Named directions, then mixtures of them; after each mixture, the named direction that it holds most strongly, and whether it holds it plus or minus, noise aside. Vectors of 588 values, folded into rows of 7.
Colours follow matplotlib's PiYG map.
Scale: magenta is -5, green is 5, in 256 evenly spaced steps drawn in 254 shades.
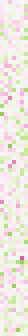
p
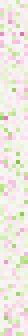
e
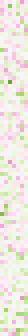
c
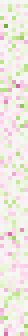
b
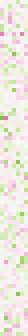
e, plus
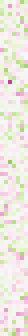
c, minus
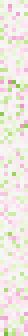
b, minus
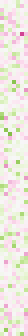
e, plus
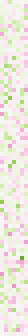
p, minus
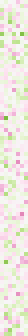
e, minus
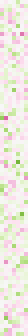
e, plus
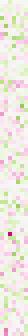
b, plus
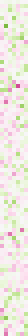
b, plus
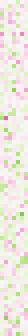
e, plus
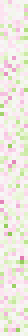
p, plus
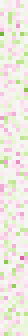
e, minus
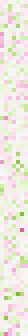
e, plus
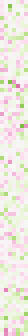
b, plus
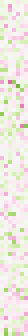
b, minus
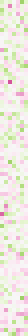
c, minus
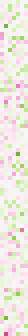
b, plus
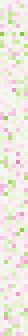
e, minus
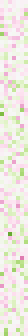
p, plus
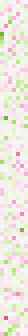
e, minus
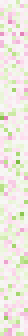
e, plus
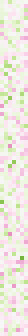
p, minus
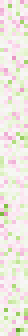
c, plus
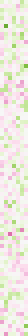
b, plus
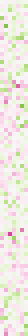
b, plus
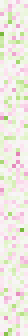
e, minus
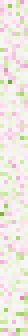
c, plus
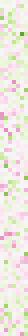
e, minus
